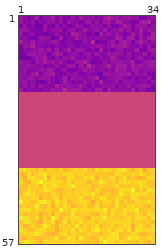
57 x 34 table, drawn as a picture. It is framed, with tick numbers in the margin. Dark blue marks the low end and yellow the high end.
The table splits into 3 rows of 1 panel. Panel 1,1: low, fine-grained, faint in contrast. Panel 2,1: middling, flat. Panel 3,1: very high, fine-grained, faint in contrast.
